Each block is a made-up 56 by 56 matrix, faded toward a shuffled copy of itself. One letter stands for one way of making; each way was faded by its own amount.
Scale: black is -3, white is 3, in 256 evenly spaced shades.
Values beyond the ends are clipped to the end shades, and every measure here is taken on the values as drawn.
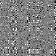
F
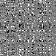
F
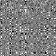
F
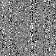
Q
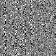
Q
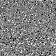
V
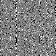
Q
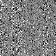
Q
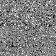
V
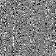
Q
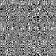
F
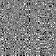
F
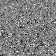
V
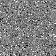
V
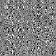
F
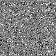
V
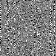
Q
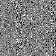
Q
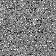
V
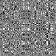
F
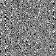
Q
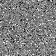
V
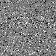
V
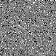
V
